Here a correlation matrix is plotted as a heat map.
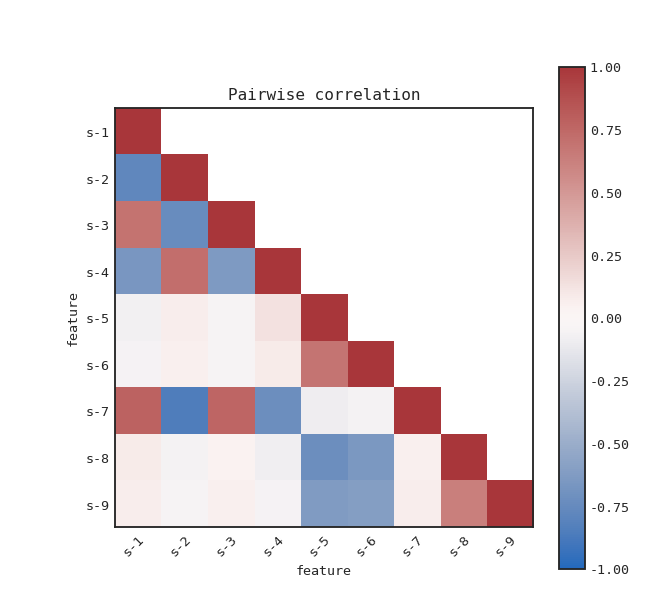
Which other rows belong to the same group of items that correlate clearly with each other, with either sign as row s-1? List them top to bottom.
s-2, s-3, s-4, s-7
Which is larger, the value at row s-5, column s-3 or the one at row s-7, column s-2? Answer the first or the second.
the first
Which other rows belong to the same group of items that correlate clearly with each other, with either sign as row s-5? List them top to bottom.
s-6, s-8, s-9
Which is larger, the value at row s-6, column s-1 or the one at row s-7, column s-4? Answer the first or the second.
the first
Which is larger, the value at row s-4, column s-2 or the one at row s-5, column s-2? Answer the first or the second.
the first
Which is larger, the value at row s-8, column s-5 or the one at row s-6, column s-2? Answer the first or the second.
the second
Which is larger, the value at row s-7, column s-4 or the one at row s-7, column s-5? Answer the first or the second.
the second
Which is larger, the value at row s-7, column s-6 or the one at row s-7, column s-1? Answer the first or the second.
the second
